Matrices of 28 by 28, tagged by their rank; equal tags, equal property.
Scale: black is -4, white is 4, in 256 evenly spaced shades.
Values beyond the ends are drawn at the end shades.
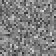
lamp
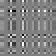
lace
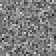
lamp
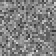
lamp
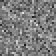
lamp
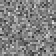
lamp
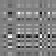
lace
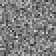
lamp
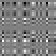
lace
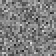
lamp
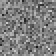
lamp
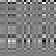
lace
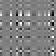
lace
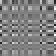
lace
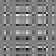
lace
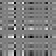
lace
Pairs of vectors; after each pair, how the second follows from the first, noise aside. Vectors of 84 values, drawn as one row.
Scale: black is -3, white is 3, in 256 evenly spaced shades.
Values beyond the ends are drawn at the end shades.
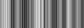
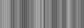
shrunk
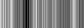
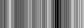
reversed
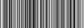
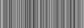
shrunk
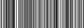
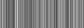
shrunk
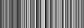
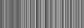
shrunk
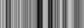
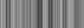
shrunk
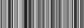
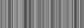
shrunk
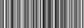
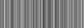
shrunk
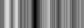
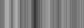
shrunk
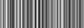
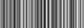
reversed
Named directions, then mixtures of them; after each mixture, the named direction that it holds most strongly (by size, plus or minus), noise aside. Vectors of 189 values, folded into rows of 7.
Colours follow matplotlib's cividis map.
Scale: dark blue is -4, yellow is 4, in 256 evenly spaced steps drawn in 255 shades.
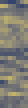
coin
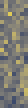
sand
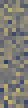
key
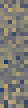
key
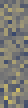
key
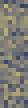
key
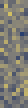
sand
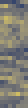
coin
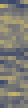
coin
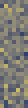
key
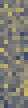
sand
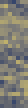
coin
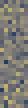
key
